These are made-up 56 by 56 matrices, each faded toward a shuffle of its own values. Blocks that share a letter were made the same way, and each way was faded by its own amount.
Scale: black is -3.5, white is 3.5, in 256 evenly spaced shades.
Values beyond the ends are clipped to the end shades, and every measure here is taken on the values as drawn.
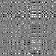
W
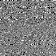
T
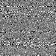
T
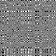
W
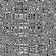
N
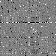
N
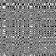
W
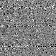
T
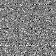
T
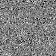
T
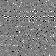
N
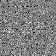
T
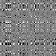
W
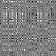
W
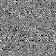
T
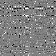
N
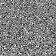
T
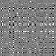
W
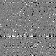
N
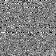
T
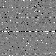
N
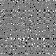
N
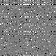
N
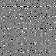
N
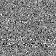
T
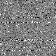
T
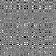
W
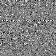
T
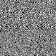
T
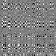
W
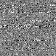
T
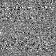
T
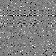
N
